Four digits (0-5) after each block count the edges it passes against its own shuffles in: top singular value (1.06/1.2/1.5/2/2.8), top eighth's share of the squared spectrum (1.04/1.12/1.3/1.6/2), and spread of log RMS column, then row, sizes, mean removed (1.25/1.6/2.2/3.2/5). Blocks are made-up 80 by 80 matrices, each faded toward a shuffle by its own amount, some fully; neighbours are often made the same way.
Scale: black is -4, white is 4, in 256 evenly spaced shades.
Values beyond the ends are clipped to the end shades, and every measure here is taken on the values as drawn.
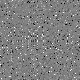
3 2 0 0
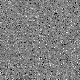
3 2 0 0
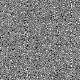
1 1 2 0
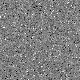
0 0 0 0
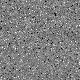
0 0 0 0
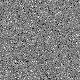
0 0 0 0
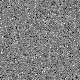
0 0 0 0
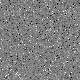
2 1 0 0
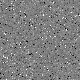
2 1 0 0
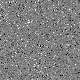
2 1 0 0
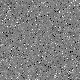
0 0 0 0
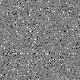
3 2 0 0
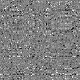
4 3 1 2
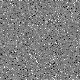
3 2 0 1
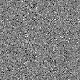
3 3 1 1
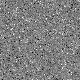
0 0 0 0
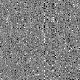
4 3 2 1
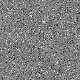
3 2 1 0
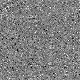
3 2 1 0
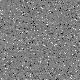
1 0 0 0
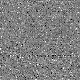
3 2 0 1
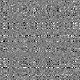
4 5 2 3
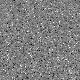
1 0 0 0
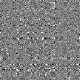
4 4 2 3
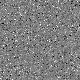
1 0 0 0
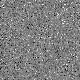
2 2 0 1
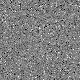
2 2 0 0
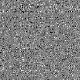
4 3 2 2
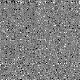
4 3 1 2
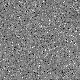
1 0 0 0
